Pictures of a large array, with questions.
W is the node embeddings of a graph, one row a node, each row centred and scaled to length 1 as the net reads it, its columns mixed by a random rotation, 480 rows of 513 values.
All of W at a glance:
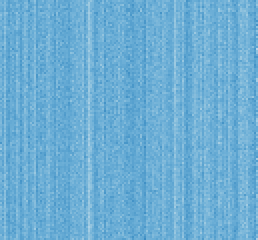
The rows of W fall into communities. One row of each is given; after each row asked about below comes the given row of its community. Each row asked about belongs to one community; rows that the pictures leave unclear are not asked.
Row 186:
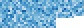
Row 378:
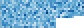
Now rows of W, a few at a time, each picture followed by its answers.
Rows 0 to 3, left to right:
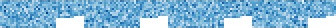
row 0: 378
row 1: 186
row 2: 378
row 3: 186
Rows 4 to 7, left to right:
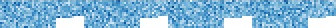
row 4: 378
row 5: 186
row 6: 378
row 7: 186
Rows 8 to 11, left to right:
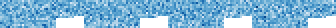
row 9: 378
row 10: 186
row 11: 378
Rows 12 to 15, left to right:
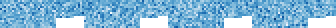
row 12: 378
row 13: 186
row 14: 378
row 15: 378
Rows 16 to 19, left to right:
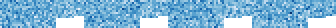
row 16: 186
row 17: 186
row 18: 186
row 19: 378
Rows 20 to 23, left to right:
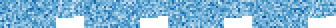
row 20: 186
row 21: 186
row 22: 186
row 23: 186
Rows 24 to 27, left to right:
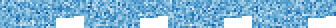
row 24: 378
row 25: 378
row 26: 378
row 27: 378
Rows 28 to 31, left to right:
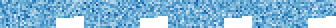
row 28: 186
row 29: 378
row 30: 378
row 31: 378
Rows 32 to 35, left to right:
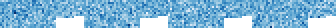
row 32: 186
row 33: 378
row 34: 378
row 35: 186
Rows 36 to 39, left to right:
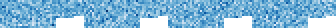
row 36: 378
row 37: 186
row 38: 378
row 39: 186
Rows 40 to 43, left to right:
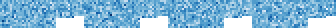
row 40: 186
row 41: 186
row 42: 186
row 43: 378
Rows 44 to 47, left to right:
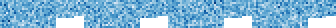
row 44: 186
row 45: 378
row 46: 378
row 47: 378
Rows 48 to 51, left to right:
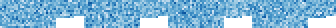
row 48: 378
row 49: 186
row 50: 186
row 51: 186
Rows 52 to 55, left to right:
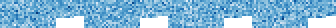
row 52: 378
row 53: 186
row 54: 378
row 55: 378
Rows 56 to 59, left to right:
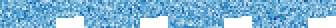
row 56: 186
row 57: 378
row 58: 378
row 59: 186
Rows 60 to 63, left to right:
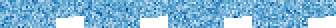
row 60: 186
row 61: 186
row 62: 186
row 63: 378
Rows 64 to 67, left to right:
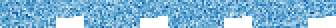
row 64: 186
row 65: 378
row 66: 186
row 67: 378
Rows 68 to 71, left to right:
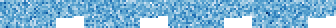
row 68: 378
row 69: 186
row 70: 186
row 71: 186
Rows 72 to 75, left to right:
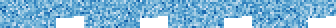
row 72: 378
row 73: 186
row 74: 378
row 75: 186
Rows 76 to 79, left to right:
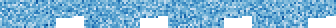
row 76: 378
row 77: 186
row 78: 186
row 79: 378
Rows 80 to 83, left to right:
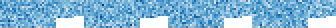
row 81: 378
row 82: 186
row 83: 186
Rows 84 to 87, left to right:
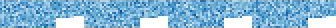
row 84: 378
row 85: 378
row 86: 186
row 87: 378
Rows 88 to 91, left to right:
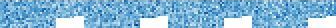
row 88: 186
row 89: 378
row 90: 378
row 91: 378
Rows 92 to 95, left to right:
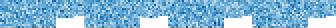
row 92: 186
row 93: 186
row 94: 186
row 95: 378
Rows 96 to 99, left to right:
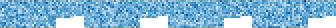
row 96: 378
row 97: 378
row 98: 378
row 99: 378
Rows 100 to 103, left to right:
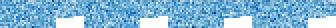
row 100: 186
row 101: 186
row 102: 378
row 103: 186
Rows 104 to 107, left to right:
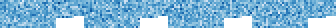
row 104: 378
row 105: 186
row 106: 378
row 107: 378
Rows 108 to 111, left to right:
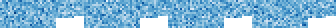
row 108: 186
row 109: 378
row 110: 186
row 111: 378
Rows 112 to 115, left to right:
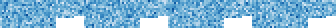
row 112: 186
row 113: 186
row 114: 186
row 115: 186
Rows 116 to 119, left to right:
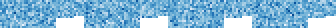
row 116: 186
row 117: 186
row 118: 186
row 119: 378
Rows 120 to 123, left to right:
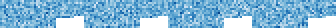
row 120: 378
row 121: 378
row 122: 186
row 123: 378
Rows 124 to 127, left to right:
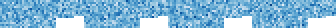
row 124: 186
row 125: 378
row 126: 186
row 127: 378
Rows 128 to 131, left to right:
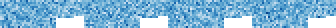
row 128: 186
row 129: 186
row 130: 186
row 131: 186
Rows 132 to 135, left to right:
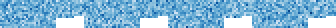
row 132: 186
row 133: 378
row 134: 186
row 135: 378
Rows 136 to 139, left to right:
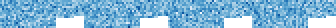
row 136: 186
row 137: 378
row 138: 186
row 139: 186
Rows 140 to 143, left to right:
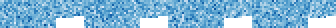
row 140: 378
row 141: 186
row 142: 186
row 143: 186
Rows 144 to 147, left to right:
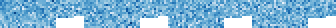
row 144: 186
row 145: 186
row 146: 186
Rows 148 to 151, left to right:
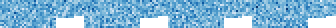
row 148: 186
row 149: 378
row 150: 186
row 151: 378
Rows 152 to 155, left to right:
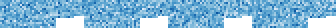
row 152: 378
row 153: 186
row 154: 186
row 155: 186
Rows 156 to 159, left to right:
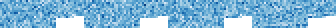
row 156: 186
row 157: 378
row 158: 186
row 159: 378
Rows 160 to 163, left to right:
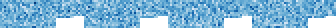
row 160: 378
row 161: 378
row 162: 378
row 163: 378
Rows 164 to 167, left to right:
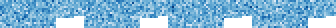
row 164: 186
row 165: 186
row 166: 378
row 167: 378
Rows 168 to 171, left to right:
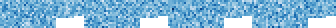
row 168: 186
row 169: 186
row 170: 186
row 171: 378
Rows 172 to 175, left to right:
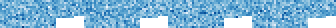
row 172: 378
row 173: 186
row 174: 378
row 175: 378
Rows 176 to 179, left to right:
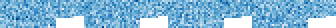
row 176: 378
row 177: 186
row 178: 378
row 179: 378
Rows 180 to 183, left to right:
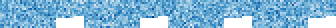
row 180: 186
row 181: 378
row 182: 186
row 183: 186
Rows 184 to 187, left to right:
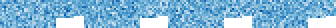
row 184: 378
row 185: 186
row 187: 186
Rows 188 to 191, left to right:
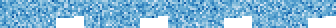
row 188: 186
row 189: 378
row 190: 186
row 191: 378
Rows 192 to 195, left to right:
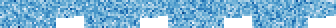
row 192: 186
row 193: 186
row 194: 186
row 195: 186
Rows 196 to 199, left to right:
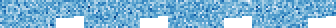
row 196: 378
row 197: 378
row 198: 186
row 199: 378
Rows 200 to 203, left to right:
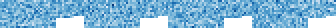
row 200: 378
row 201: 378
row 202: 378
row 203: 186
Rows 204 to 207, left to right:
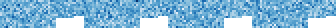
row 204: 378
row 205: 186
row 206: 186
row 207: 186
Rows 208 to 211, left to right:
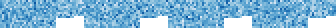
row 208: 186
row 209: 378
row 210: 378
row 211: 186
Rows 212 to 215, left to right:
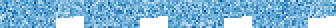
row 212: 186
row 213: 378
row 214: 378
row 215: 186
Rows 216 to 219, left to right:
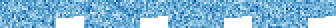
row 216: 186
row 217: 186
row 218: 186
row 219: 378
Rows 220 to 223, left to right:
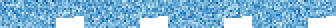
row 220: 186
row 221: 186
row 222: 186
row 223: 186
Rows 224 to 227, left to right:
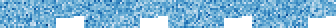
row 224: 378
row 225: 186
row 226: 378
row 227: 186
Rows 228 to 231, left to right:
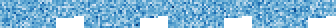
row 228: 186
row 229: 378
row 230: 378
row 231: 186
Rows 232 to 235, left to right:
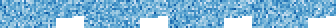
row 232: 378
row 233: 186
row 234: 186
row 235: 186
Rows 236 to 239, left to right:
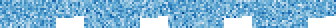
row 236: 186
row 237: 186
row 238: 186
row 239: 378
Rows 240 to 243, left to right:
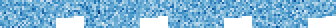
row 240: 186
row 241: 186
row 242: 378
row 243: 378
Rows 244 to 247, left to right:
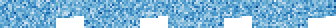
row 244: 186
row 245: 186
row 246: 378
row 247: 378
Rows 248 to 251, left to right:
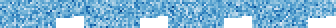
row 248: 378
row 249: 378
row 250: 378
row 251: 186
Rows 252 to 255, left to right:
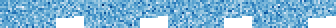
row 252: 186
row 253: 378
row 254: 186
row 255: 186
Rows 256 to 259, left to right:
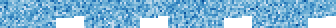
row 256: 378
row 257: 186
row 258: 186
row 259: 378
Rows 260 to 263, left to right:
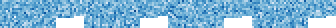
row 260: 186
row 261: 378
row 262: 378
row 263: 186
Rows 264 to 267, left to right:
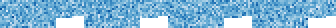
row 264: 378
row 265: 186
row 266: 378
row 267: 186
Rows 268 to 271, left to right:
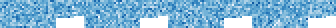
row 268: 378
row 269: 186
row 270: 186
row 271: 186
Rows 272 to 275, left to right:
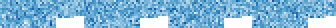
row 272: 186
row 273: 186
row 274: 186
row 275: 186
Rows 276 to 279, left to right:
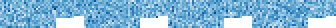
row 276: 378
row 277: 186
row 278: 378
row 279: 186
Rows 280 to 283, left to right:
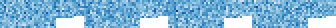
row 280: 378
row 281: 186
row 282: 186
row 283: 378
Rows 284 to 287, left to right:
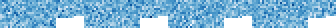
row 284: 186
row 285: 186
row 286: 186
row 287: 186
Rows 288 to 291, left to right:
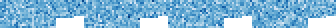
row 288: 378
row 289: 186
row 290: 378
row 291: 186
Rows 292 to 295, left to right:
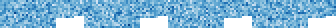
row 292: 186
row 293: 378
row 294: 378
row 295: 378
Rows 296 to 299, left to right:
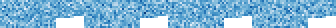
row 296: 378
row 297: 378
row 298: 378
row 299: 378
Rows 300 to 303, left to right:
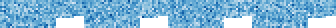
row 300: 378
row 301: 186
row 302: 186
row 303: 378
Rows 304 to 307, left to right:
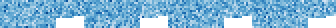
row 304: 378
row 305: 186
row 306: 186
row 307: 186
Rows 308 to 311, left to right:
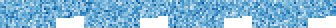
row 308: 378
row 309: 186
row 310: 186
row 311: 378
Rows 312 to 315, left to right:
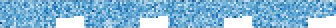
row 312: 378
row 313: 186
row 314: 186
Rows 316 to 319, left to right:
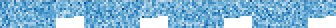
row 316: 186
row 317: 186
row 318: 378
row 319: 378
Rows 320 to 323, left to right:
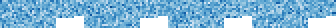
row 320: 186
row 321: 378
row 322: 186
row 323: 378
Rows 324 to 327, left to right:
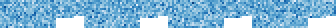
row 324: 378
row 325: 186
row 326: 378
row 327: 186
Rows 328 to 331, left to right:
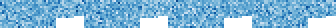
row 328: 186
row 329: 186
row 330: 378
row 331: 378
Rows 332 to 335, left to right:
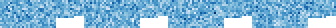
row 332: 186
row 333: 186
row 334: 378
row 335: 378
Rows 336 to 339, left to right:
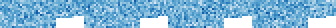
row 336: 378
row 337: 378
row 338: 378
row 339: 186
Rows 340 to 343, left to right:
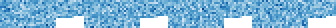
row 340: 378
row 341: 378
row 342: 378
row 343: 186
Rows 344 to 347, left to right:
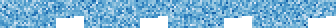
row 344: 378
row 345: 378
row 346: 378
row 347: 186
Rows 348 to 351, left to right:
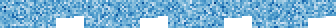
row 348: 378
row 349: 378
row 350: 378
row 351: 378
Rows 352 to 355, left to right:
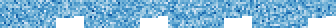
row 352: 186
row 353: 186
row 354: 378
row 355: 378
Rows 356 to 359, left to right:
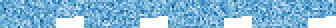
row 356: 186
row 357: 378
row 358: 378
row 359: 378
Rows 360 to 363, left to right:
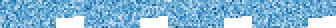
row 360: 186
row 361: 186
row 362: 378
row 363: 378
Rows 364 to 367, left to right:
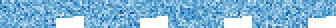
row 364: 378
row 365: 378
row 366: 186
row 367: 378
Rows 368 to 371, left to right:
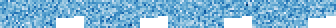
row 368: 186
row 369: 378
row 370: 378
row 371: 186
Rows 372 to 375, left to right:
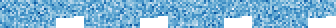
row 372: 378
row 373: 378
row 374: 378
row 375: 186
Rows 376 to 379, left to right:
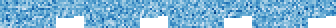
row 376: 186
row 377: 186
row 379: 378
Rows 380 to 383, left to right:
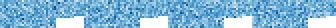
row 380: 378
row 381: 378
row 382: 186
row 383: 186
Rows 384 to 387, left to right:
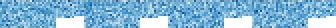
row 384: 186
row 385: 186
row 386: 186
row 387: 186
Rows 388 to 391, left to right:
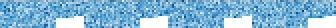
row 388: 378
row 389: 378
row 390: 186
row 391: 378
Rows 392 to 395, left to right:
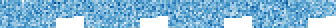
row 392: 378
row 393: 378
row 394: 186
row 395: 186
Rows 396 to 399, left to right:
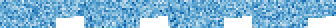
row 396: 378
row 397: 186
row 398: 186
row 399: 378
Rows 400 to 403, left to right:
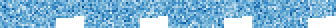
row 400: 378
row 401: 186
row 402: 186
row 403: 186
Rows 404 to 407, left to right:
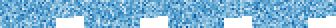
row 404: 186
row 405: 378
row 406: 186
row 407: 186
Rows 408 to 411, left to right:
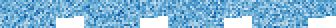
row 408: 186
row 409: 378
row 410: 186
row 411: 378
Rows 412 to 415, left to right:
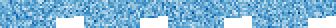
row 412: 186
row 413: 378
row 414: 186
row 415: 378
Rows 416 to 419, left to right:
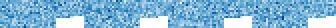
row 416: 378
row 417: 186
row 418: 378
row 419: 378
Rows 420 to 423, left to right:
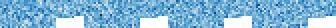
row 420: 186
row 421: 378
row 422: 378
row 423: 378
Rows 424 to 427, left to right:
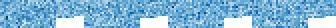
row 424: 186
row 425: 378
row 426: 378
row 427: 378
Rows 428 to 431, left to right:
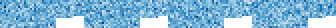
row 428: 378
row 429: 186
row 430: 186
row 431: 378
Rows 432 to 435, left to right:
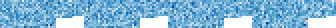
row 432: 378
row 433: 378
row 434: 378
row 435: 186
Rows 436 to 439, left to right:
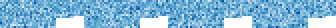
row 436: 378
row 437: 378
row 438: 186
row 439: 378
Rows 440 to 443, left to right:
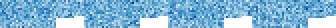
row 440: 186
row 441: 186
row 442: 186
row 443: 378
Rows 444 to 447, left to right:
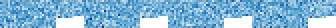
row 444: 186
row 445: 186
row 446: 378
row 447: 186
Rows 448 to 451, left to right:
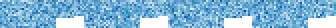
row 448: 378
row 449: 186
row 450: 186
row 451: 186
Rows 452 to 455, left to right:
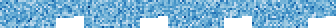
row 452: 378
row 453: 378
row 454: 186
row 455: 378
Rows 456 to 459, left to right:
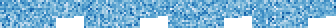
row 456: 186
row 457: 378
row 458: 378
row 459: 378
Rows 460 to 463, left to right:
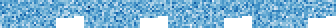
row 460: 186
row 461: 378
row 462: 378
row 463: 186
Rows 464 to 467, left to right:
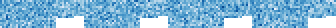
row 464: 186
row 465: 186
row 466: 378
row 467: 186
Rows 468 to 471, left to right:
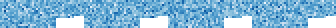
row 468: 378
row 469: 378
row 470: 186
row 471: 378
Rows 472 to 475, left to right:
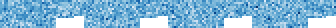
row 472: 186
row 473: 378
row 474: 378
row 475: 378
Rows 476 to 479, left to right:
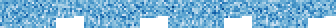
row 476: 186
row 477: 378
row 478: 378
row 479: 378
